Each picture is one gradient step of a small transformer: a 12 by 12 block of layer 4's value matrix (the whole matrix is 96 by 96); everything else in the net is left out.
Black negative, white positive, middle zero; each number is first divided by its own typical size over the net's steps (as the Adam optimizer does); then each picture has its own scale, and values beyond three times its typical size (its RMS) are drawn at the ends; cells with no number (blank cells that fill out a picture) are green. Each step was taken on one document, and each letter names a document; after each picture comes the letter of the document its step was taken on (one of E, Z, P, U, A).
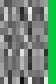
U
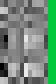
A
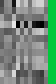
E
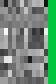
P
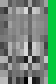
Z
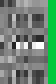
E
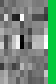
A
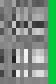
E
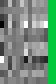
Z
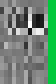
E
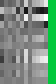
E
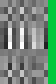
Z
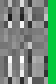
U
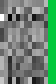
A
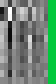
U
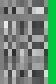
P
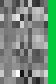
Z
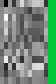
P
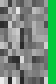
A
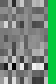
P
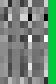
U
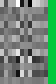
P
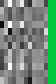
U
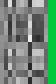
P
